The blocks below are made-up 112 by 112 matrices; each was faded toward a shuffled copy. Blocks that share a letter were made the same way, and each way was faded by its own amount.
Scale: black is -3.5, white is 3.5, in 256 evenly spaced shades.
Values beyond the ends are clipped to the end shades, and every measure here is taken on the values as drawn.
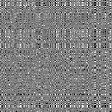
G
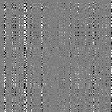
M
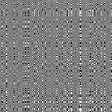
M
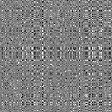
G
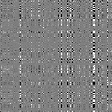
M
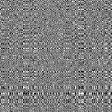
G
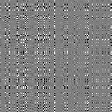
M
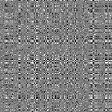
G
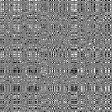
G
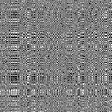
G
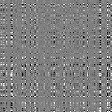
M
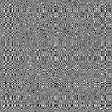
G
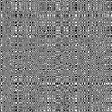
G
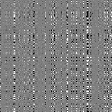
M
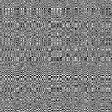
G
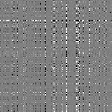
M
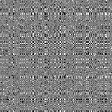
G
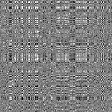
G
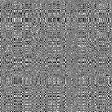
G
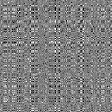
G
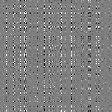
M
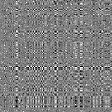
G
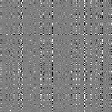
M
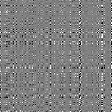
M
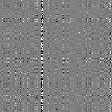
M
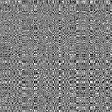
G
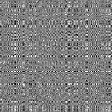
G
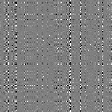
M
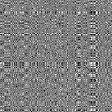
G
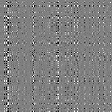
M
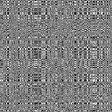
G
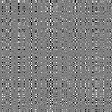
M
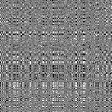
G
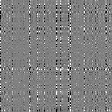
M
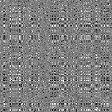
G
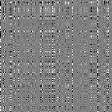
M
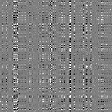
M
